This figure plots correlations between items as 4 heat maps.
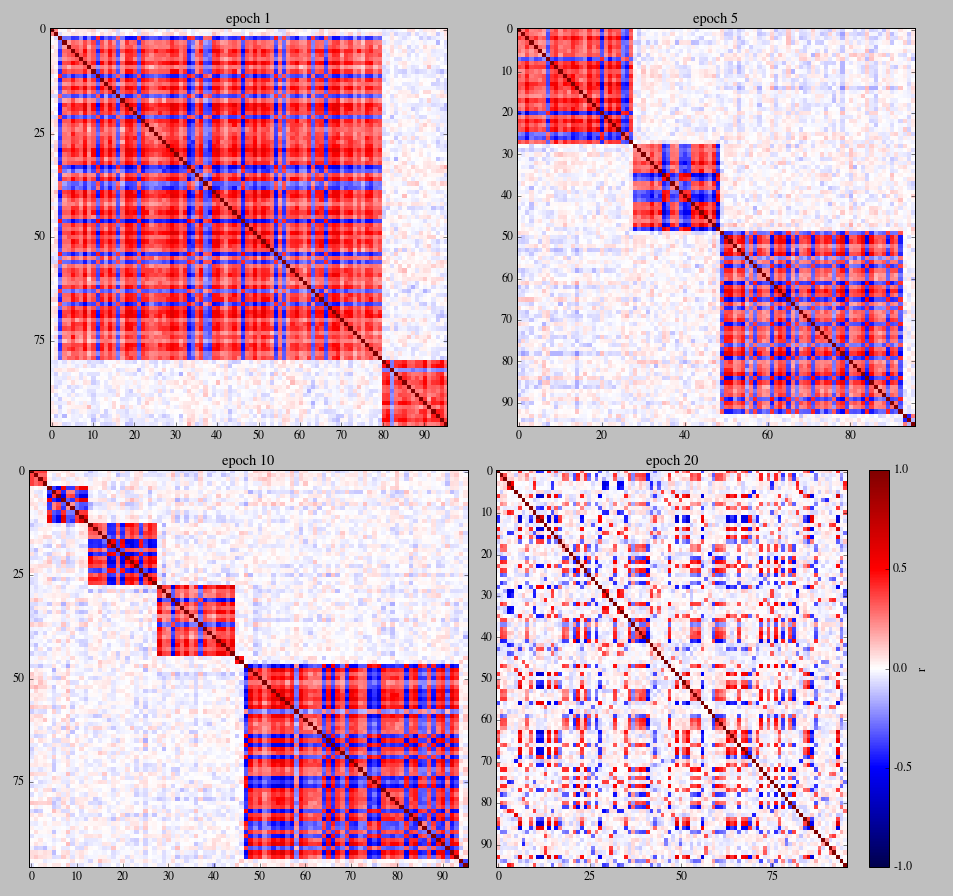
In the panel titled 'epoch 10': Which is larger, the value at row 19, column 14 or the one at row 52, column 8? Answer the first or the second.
the first
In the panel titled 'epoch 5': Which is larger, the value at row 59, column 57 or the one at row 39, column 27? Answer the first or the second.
the second
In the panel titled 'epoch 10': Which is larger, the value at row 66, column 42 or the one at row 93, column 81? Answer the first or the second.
the second
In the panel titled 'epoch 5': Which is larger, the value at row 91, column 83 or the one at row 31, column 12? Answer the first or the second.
the first
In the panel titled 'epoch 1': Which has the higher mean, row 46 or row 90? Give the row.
90
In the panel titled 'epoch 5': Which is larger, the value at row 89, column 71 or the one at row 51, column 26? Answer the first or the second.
the first
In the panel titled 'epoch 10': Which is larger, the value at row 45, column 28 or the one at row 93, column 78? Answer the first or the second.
the second
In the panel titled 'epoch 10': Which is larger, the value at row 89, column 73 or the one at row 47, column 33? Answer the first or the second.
the first
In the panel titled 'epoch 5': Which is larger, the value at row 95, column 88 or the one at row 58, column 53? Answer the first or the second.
the second
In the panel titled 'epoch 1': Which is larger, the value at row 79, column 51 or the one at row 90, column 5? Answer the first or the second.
the first
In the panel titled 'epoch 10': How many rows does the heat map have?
96
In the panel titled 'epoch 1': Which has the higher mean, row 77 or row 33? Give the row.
77
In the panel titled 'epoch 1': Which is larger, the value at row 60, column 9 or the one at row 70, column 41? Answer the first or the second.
the second
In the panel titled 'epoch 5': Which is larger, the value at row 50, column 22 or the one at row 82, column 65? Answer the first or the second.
the first
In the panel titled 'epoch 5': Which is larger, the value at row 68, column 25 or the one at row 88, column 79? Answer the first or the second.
the first
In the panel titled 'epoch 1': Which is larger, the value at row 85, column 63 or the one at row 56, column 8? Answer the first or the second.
the first
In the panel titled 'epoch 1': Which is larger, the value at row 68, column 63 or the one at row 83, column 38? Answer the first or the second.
the second
